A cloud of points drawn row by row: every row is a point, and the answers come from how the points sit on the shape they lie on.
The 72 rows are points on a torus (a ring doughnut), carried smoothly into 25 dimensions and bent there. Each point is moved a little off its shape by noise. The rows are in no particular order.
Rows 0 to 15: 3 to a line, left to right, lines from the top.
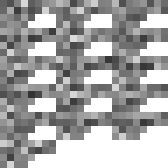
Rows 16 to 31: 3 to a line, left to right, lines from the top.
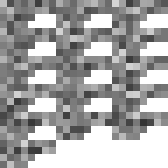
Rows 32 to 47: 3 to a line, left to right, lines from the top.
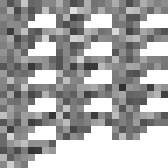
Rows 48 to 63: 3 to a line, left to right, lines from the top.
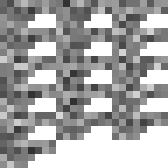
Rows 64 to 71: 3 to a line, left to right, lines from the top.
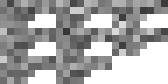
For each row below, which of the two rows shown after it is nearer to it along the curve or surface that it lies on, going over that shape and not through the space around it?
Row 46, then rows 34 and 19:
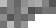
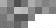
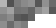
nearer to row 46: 34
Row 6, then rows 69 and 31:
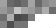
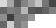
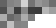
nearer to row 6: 69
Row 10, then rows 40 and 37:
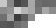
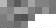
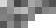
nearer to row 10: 37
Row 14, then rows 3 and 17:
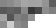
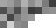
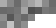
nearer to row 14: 17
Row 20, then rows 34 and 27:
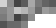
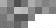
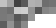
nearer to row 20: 27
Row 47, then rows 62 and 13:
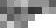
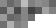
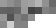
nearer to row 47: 13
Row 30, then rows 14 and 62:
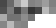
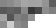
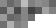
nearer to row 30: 14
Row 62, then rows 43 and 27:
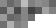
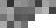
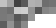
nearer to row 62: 43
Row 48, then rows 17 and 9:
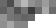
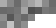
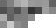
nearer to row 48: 9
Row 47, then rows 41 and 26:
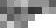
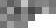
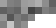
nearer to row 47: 26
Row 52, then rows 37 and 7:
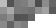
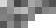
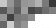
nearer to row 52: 37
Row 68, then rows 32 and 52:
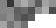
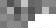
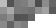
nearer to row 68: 52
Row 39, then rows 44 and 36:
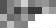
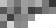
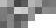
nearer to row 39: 44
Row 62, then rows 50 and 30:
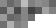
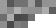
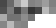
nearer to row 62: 30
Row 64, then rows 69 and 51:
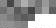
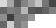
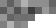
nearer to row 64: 51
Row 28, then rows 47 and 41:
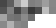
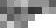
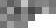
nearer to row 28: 47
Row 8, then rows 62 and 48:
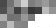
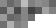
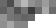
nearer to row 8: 48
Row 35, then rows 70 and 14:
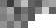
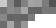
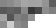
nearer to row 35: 14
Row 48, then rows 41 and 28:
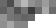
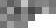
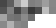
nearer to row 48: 28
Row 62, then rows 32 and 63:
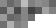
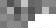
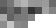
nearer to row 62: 32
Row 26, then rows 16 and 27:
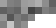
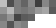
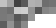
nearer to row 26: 27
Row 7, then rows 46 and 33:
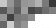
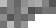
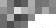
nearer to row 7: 46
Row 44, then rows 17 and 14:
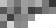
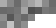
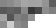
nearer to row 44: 17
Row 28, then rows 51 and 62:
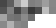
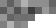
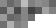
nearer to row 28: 51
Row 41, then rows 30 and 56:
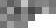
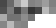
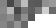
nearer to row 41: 56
